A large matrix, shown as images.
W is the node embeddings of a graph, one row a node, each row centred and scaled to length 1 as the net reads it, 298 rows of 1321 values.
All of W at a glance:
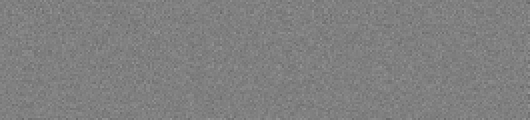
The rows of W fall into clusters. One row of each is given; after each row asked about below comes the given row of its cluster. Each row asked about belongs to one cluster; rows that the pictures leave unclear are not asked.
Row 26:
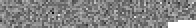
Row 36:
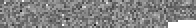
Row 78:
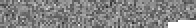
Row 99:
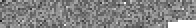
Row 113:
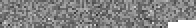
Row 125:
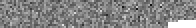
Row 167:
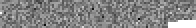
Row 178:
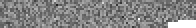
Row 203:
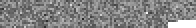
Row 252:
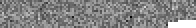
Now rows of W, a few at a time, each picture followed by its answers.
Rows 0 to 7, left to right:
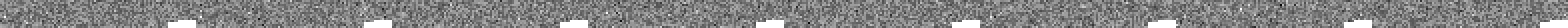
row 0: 26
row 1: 26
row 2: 178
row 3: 252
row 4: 178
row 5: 36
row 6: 113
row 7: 203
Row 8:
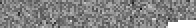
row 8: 252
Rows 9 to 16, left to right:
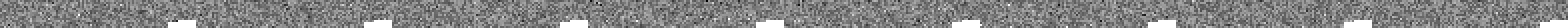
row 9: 113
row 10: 167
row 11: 78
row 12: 99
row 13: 125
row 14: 113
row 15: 125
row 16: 78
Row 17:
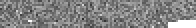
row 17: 203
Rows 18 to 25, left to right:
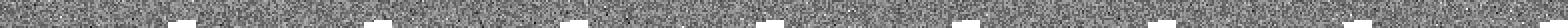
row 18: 203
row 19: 78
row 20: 99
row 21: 252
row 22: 167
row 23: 178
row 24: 178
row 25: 178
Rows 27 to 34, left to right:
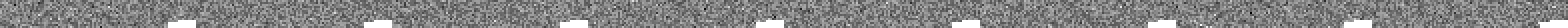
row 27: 125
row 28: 178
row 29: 26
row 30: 125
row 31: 178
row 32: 125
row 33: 125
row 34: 178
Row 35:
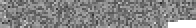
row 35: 26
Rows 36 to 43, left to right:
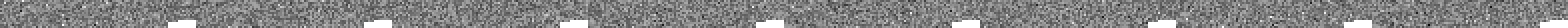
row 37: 36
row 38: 99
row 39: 203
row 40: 26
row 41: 178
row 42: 178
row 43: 26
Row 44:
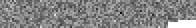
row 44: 252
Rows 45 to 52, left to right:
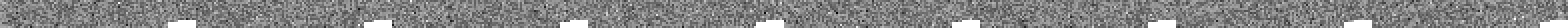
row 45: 26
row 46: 203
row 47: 113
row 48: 252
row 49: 26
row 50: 203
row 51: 36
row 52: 36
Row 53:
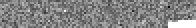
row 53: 167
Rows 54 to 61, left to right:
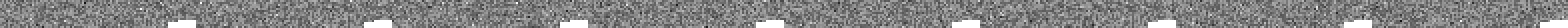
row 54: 252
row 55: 36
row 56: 99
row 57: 26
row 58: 26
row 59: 36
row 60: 125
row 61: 203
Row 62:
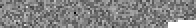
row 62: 125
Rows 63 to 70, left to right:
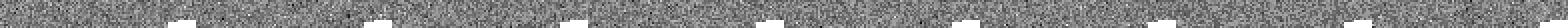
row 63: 125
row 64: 78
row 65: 99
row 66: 178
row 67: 78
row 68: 178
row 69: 203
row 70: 113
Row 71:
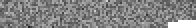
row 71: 178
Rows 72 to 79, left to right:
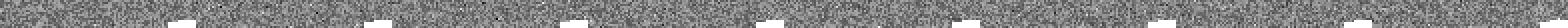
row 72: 36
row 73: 252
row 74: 167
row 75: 203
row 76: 252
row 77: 125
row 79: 26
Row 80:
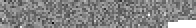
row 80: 26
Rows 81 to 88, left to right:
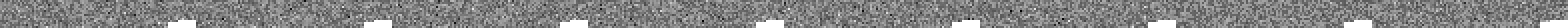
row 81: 78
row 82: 78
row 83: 78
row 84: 78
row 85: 252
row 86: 203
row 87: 178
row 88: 167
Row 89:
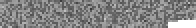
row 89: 167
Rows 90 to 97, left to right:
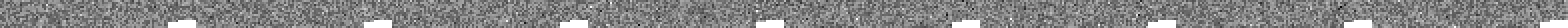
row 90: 36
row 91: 26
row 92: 78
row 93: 167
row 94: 99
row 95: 252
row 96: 203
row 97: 99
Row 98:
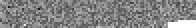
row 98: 26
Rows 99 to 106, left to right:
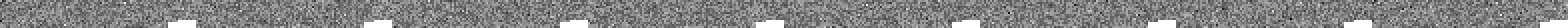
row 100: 125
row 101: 167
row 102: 26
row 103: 36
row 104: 252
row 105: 178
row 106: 99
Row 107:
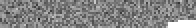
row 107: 26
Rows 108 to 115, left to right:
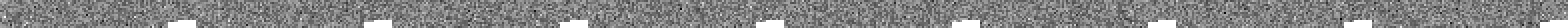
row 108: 26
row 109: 167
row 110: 113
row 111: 167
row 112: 125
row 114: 167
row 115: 203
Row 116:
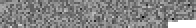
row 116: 167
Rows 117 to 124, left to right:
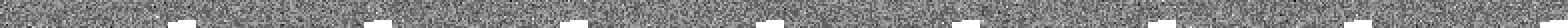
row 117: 36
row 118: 203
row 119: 99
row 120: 178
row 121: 203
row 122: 203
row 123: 99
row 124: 167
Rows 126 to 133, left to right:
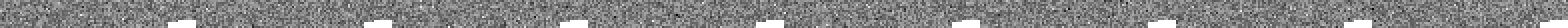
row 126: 36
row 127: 36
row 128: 36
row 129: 252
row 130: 36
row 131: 26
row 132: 113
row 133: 203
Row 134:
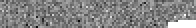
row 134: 78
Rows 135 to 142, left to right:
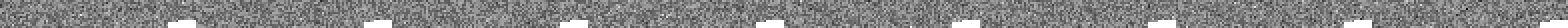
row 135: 36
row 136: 26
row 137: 78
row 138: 36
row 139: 125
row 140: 167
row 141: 125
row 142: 78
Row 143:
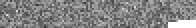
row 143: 203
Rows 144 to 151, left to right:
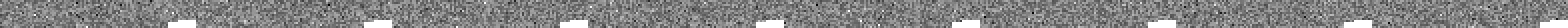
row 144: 113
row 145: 99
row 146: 167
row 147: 167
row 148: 113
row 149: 26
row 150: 26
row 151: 125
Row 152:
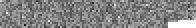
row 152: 167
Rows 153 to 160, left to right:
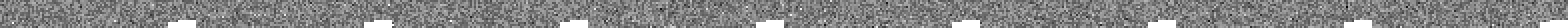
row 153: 78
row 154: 252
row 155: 113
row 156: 99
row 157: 178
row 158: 113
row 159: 252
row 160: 26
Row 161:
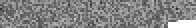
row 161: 203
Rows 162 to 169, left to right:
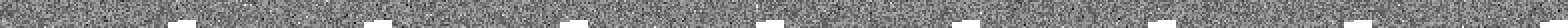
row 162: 203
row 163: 78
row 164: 125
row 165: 167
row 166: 203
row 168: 167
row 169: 203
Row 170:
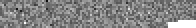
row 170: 178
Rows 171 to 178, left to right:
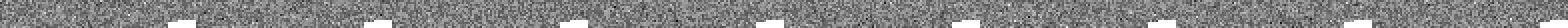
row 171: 99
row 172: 78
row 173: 178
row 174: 203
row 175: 203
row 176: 113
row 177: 125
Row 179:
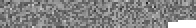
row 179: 36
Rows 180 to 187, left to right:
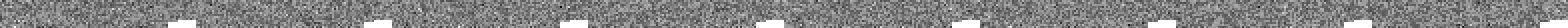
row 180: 99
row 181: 125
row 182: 167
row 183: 36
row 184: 26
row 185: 178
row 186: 36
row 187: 203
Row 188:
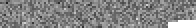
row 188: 167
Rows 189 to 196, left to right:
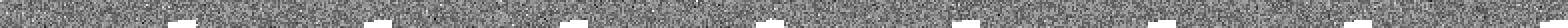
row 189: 167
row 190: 113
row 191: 78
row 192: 78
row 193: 167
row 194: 252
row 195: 78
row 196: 167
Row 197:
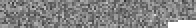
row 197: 26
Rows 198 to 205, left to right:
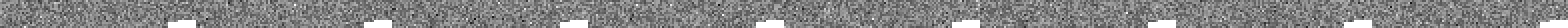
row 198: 167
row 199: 178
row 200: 203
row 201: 78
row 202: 99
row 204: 113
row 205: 125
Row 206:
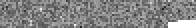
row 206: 203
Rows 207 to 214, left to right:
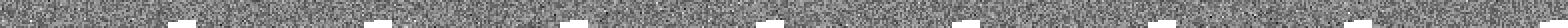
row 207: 203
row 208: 167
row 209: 99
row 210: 26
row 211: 36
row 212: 178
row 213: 113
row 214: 26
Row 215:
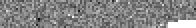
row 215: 252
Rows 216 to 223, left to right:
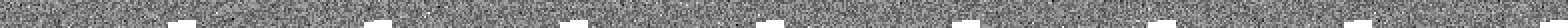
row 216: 36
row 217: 36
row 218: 178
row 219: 178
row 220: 167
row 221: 26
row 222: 167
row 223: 252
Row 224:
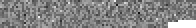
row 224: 178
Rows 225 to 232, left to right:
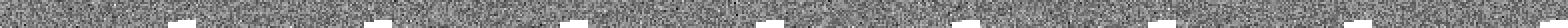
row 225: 167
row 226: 252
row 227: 99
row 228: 26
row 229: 36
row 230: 99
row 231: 203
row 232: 125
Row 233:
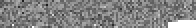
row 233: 36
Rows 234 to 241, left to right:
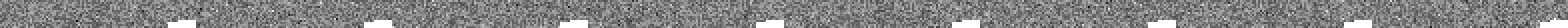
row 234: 113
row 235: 178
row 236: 252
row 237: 203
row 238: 113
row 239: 178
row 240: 113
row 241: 78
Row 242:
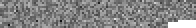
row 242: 178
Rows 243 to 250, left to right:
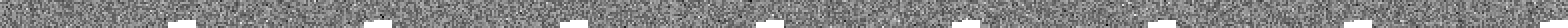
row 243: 167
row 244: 125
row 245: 178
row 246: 78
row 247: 78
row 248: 26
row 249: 125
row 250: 203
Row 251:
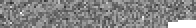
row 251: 36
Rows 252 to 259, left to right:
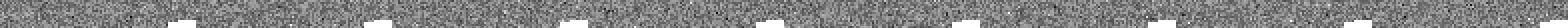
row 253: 36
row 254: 125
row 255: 178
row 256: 99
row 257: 252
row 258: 78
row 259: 178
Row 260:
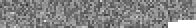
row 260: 99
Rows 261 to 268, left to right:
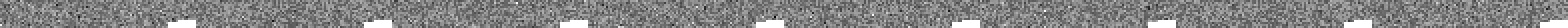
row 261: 113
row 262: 113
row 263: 99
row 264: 125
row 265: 252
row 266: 167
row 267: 113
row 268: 203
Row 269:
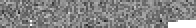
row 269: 203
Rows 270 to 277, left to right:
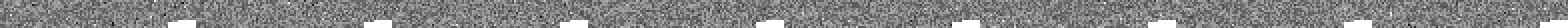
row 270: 36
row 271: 178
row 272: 178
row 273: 36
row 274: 252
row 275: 99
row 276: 26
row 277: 252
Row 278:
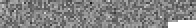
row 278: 167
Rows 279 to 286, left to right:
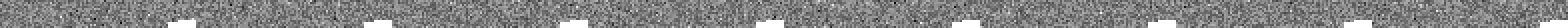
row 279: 113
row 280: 178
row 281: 125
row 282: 125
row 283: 78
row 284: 252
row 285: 26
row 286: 78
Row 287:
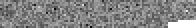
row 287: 203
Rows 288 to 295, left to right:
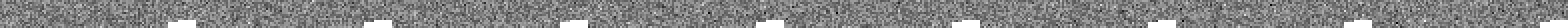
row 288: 125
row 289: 252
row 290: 167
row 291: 252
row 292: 26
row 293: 113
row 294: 252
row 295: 178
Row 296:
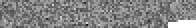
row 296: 203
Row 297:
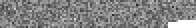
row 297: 203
